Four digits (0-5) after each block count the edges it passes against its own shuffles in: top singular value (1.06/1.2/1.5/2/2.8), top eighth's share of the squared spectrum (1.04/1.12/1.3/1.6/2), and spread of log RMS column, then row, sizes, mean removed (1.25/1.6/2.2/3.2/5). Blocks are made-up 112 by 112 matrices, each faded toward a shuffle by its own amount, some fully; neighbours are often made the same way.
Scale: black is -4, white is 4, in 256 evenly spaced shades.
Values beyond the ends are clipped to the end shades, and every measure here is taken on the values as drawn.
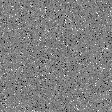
1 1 1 0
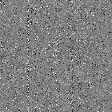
2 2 2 0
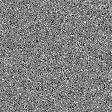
0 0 0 0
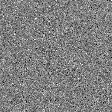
0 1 1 0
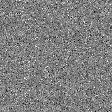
2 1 0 0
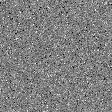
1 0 0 0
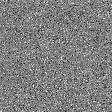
1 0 0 0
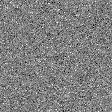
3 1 0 0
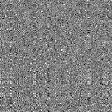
4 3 2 2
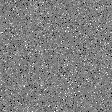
0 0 0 0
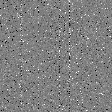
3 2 2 0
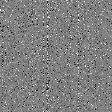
2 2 2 0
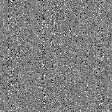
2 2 3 0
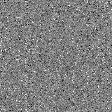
0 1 2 0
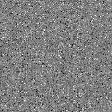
3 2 1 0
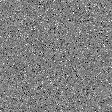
1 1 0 0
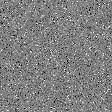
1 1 0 0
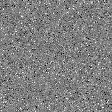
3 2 0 0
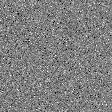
0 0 0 0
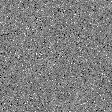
0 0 0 0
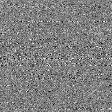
2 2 0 4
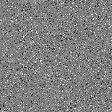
2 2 1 0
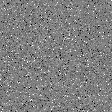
2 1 0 0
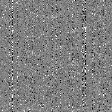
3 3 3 0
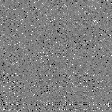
4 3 1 2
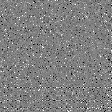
4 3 1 2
